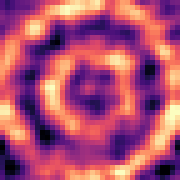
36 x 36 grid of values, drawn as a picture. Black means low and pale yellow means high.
The bottom left is the ninth with the lowest average. Rings spread out from the centre. There is no overall slope. The field is mottled with small blotches. No row or column stands out.
